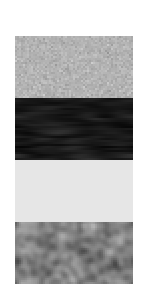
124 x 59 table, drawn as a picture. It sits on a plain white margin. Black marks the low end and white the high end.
It is made of 4 by 1 panels. Panel 1,1: high, fine-grained, faint in contrast. Panel 2,1: very low, streaked across, faint in contrast. Panel 3,1: very high, flat. Panel 4,1: middling, blotchy.
